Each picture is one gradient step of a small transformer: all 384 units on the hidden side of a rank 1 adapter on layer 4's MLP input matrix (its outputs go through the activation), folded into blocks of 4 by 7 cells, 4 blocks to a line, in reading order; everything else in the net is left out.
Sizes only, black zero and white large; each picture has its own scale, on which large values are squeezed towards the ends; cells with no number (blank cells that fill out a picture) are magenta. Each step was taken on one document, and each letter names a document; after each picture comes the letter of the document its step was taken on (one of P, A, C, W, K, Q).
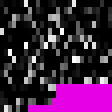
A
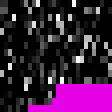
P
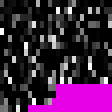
A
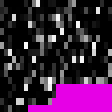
P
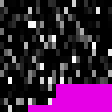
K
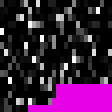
K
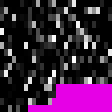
P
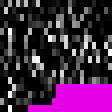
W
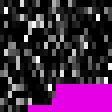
W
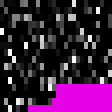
K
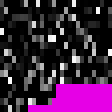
K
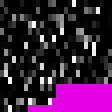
K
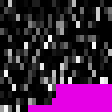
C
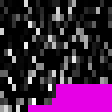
A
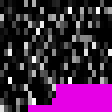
C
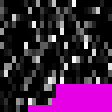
P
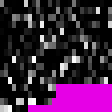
A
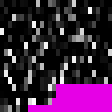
A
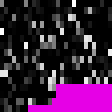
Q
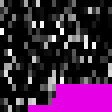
P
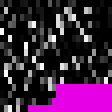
Q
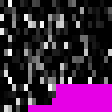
C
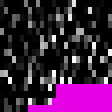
A
